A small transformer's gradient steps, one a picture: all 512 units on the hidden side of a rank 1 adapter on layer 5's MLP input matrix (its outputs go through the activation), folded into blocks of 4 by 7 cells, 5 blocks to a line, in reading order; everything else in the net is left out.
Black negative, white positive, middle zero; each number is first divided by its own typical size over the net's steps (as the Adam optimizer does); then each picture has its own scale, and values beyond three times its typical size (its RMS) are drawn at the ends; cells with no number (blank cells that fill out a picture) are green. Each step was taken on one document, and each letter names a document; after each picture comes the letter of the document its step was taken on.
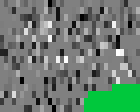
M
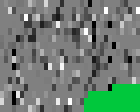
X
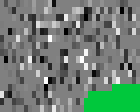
M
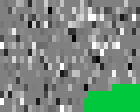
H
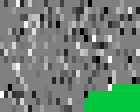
H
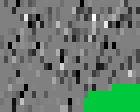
X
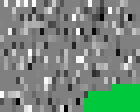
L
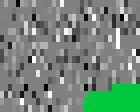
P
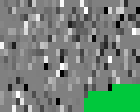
P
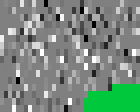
H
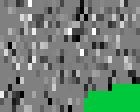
X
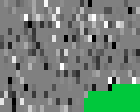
X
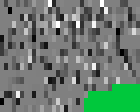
M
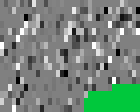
H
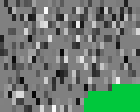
M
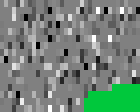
P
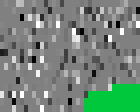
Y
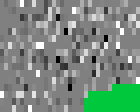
Y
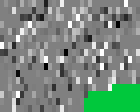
H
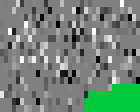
H
